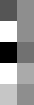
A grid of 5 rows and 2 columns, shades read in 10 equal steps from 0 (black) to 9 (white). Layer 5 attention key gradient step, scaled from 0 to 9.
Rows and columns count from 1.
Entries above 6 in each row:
0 1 0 1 1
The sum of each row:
8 14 4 15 12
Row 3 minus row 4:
-9 -2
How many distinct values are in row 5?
2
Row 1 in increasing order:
3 5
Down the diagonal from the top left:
3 5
